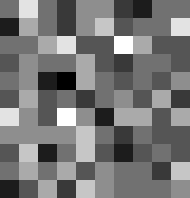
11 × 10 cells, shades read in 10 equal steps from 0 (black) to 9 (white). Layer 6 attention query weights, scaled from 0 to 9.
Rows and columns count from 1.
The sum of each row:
39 44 49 38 35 38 52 43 36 45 41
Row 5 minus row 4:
1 0 -3 -4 0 1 1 0 -1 2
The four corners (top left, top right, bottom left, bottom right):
4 4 1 5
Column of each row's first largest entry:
2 10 7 5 5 2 4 5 2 10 5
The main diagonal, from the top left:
4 6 6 4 6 4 6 4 4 7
